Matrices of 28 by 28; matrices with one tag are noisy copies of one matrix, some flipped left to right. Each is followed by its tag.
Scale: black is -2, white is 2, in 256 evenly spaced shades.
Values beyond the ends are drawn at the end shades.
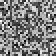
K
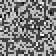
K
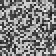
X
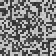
K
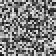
K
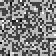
K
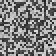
K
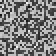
K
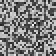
K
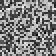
X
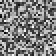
K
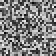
K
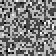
K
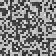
K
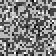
K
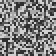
K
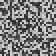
K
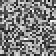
X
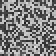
X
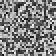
K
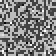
K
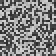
X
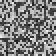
K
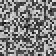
K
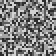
K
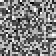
K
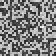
K
